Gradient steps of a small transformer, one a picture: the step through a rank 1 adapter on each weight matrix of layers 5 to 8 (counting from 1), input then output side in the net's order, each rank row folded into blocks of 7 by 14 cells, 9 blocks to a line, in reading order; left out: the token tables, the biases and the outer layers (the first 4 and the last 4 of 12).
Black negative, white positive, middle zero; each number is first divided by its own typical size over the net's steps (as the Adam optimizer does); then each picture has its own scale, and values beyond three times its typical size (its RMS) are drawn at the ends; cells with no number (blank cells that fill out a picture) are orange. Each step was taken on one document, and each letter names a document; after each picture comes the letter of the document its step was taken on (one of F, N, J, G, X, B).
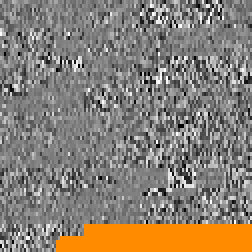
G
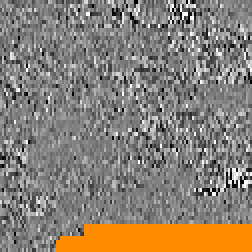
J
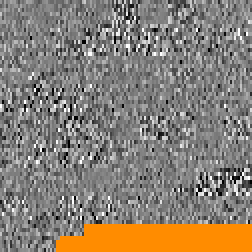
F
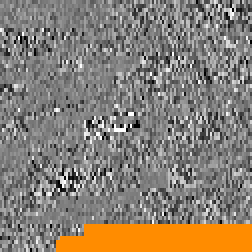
G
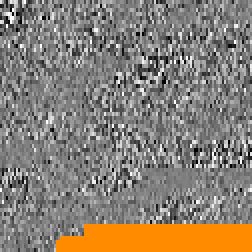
G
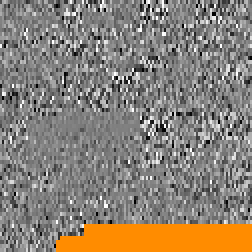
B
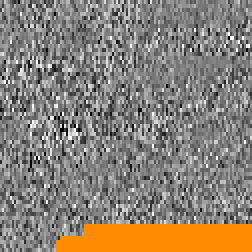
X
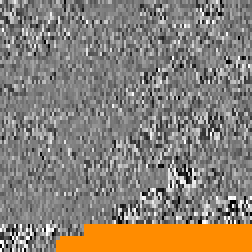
G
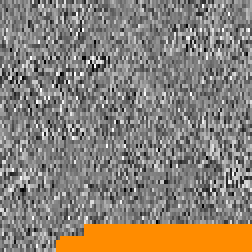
B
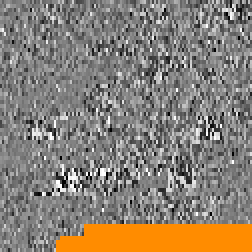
G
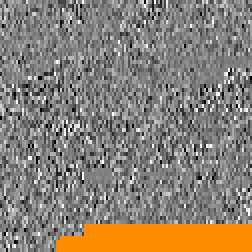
F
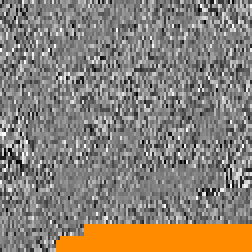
B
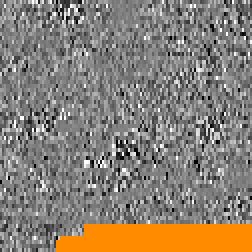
J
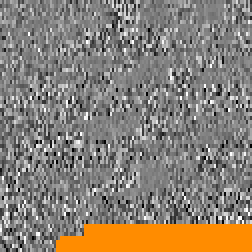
F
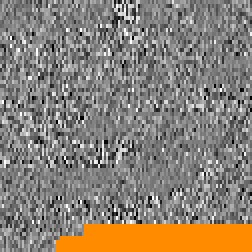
F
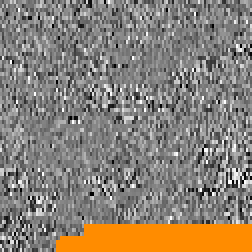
J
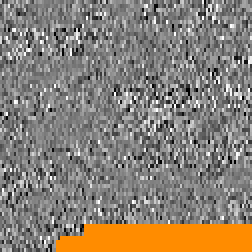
B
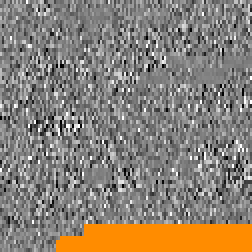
F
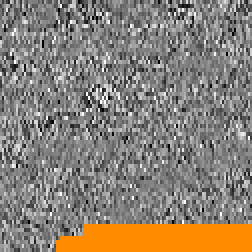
B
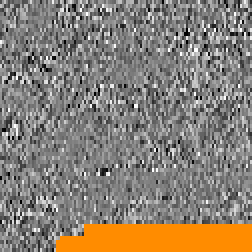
B
